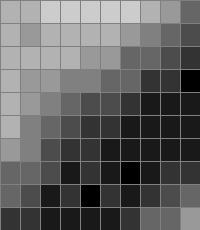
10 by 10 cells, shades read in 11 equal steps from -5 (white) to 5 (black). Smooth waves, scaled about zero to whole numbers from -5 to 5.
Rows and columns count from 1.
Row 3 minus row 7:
-1 -2 -4 -5 -4 -5 -3 -3 -2 -1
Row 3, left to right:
-2 -2 -2 -2 -1 -1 1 1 2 3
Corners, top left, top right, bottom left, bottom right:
-2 1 3 -1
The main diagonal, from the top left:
-2 -1 -2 0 2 3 4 4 2 -1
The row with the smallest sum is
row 1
